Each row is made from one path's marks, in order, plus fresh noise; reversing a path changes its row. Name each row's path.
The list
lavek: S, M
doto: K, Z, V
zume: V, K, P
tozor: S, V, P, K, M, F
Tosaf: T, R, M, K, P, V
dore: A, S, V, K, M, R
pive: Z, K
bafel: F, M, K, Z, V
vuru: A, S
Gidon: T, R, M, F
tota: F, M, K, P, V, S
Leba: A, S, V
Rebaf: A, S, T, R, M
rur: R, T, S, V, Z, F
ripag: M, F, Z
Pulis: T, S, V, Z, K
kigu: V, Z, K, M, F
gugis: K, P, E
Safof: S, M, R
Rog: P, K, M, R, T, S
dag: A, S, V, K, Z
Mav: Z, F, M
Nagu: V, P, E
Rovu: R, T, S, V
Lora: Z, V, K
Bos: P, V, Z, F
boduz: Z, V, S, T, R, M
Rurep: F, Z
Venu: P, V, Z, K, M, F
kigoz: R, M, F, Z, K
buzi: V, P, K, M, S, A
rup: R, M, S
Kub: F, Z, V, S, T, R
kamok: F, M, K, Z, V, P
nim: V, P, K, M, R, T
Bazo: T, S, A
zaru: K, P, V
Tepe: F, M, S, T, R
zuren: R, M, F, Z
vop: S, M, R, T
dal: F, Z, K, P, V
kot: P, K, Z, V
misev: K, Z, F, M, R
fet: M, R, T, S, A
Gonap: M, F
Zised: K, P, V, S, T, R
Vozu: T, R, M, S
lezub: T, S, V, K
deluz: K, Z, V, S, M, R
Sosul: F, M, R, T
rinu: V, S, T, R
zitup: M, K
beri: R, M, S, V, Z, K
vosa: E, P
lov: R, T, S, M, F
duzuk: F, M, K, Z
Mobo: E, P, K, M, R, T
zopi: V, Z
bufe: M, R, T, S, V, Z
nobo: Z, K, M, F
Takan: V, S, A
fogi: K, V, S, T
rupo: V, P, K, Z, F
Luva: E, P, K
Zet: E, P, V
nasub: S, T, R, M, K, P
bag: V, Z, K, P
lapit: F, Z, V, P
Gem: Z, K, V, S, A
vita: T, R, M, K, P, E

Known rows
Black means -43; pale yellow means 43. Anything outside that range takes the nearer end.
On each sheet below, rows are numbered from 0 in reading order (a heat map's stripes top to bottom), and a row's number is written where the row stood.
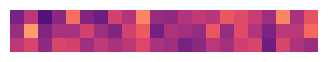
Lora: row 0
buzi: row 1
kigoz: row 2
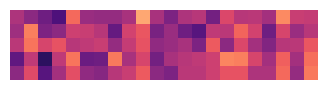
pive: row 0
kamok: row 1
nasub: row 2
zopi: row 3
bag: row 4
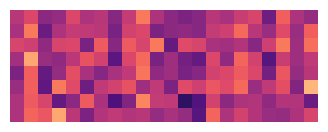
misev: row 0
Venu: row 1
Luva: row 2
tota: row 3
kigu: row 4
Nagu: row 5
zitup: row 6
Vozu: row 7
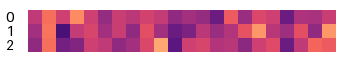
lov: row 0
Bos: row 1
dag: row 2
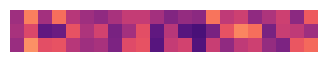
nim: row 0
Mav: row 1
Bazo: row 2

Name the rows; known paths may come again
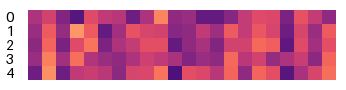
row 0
nobo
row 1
rur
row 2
Kub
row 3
nim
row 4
Takan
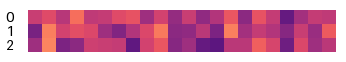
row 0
rup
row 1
lezub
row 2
kamok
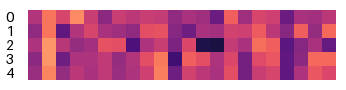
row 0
lov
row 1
rupo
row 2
Gonap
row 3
Leba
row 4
dore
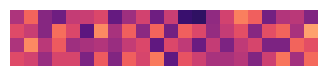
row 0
ripag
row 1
vosa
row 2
Rebaf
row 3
Luva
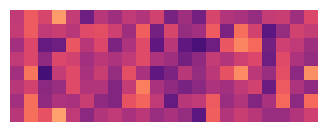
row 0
vita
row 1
Safof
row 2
Mav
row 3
kigoz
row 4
Bos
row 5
misev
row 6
zaru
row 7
Vozu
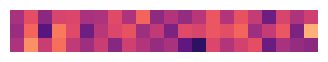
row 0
beri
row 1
Nagu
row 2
Sosul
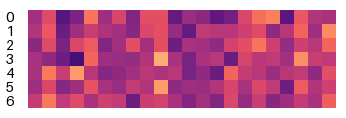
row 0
Rurep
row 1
kot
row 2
boduz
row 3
pive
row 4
Tosaf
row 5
deluz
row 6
Rog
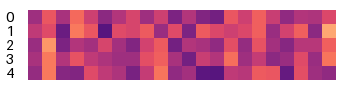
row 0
bufe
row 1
Zet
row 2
buzi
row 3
Zised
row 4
bafel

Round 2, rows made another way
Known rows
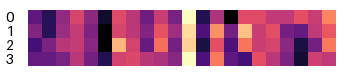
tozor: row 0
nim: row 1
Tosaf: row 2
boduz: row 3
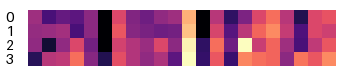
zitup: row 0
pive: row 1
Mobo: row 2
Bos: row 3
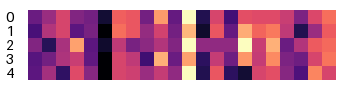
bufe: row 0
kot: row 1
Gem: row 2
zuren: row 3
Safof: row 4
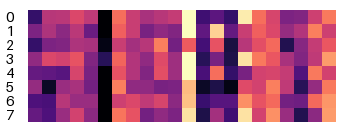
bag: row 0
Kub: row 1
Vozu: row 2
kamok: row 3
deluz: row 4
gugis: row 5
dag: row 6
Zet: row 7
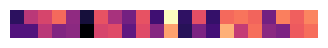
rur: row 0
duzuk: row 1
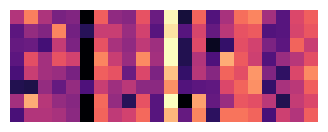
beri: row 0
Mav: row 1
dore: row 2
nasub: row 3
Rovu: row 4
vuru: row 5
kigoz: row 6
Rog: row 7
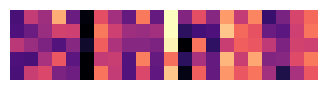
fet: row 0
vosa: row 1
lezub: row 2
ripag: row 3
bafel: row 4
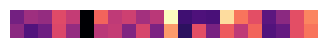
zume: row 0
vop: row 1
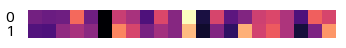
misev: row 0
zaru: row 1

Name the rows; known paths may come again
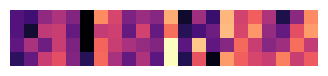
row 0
zaru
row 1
Rurep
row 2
rinu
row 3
rupo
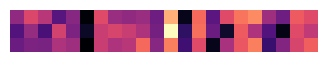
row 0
Pulis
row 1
Rebaf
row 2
rup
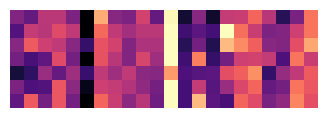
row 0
vita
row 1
bag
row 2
lapit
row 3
deluz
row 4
vuru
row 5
lavek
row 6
Tepe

